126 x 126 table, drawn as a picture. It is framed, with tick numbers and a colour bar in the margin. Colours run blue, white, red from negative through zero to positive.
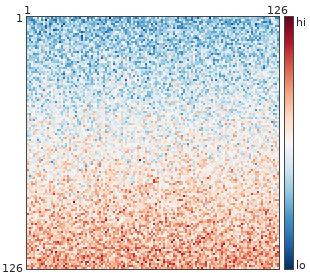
Slope: up to the bottom. Grain: fine. Histogram: bell-shaped.
